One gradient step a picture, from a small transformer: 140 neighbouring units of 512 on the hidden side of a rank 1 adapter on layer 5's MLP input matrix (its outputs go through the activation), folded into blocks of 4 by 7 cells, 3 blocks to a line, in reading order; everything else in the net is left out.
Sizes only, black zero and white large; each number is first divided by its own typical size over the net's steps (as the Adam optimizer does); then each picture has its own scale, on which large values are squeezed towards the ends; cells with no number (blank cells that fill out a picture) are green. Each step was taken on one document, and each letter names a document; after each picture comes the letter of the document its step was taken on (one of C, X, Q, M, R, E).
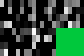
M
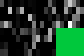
M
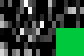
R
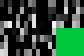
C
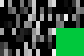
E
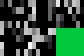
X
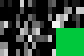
C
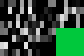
R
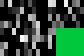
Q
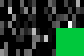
M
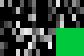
X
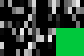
X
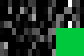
M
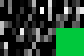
C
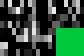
Q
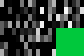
C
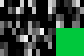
Q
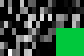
E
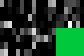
M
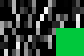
E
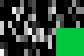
Q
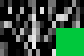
C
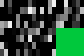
R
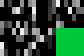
X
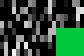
E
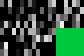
Q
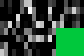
R
